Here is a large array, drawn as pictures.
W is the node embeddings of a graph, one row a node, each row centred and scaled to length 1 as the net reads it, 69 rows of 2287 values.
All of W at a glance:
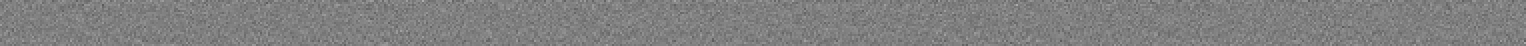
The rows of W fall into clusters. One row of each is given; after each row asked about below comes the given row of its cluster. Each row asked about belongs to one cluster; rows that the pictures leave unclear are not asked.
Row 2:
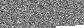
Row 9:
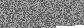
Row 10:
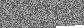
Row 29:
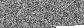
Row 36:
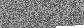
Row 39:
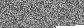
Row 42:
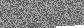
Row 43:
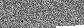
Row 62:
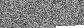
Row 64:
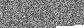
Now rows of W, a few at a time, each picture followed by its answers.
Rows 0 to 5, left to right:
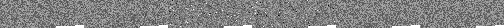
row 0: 2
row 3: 29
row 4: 42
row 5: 9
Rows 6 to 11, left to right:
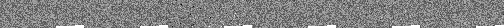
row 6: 10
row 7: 10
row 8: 62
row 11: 43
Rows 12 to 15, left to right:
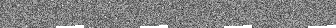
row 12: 10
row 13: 64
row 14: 43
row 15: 43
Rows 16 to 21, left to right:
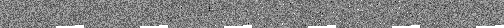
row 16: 36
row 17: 39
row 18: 43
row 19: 2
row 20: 29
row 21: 43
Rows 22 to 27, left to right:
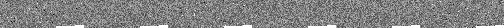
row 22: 42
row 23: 42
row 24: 29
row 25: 39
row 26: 9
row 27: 62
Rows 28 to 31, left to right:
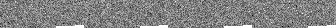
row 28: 42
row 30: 36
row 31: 42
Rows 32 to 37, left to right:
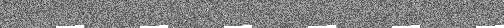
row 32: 43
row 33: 9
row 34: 64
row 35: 42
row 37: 43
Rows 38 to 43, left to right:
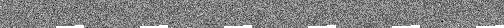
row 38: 64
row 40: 39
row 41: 29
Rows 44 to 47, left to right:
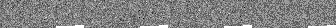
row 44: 10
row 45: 42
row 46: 64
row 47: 10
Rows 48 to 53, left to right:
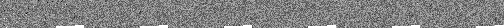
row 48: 10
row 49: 36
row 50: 64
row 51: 43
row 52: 36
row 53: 36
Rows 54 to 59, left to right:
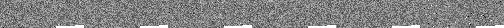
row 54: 39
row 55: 2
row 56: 10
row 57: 39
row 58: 9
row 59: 2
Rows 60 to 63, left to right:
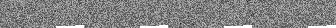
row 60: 62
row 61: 9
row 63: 42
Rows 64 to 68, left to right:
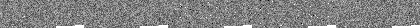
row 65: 36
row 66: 29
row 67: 2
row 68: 36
